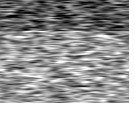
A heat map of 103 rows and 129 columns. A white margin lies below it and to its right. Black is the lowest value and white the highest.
Grain: streaks across. Average level on the scale: 50%. Seam: horizontal, 30% of the way down, the bottom part higher.
